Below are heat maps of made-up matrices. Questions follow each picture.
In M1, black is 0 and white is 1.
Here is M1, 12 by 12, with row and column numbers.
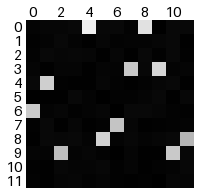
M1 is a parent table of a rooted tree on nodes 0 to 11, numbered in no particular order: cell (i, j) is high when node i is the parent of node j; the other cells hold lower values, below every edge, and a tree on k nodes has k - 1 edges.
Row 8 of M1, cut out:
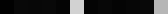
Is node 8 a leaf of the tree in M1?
no
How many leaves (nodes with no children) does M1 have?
5
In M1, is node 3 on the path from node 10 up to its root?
yes
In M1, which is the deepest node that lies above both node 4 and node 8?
0
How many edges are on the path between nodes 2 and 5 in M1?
7
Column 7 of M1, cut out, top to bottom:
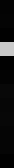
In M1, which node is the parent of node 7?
3
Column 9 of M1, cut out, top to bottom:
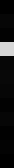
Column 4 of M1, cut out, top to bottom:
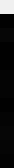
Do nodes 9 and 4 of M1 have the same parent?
no
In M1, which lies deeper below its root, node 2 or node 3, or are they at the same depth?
node 2
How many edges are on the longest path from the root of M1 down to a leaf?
5
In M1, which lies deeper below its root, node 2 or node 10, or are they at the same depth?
the same depth
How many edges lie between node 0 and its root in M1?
3
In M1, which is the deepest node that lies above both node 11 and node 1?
0
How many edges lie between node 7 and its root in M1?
1
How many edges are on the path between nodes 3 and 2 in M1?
2
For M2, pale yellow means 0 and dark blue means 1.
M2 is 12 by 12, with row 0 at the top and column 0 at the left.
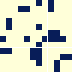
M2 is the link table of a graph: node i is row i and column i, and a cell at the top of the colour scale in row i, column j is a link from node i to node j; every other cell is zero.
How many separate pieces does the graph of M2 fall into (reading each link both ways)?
2
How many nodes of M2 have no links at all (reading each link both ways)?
1
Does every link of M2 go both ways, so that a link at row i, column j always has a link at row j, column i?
yes
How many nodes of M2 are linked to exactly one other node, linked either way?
3
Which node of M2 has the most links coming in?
node 6
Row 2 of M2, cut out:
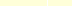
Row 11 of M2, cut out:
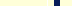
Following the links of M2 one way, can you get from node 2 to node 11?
no
